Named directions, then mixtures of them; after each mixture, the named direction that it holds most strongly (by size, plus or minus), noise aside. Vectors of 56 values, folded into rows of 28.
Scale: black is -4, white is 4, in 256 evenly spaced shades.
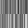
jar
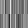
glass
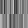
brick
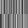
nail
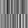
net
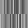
net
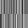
nail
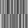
net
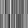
glass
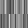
glass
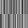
nail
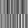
net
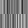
net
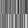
jar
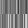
jar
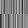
nail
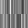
glass
